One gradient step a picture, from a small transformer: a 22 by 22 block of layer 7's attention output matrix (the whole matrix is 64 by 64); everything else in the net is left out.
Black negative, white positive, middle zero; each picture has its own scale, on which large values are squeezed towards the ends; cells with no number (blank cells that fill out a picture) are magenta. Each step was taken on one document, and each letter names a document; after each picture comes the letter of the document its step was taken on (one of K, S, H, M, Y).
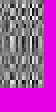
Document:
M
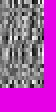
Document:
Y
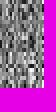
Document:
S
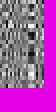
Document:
S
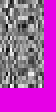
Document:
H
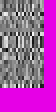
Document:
M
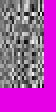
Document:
Y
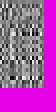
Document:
M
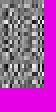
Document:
Y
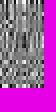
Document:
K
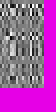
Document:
M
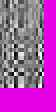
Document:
H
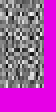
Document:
S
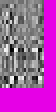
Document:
H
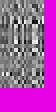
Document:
Y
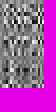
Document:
Y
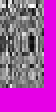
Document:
S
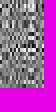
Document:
S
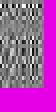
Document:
M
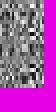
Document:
S
